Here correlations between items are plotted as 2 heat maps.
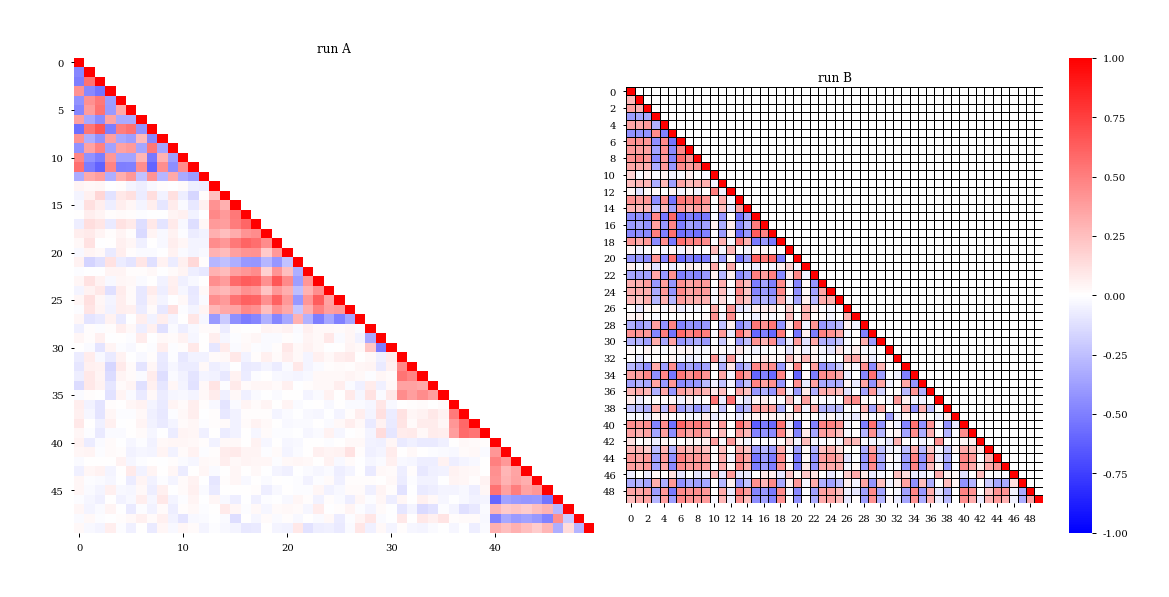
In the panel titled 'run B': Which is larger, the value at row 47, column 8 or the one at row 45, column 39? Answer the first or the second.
the second
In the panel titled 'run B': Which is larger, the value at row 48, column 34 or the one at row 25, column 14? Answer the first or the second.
the first
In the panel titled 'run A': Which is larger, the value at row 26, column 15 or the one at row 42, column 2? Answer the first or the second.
the first
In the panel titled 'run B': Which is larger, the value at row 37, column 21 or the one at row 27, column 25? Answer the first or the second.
the first
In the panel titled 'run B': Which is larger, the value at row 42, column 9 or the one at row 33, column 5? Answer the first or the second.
the second
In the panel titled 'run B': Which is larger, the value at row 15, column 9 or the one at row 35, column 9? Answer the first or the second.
the second
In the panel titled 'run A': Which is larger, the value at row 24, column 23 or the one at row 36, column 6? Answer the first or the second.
the first
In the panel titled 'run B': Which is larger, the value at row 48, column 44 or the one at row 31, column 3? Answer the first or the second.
the first
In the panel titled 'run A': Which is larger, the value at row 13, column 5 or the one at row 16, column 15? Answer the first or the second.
the second
